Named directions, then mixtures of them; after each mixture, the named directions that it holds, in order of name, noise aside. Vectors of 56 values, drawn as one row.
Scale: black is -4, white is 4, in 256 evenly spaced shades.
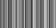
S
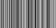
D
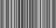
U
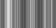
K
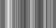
K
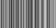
D, S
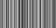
D, U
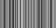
U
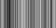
K, U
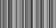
S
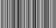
D, S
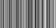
D, S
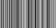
D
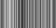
K, U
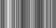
K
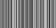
S, U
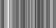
D, K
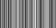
D, S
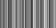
S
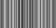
U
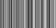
D, S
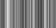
K, S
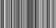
D, U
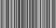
U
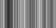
K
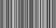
S, U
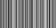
S, U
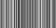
U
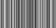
D, U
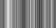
K
